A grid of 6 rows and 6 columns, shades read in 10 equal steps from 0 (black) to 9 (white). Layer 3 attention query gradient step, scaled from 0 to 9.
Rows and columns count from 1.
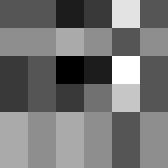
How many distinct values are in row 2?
3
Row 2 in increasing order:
3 5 5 5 5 6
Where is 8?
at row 1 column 5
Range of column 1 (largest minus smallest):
4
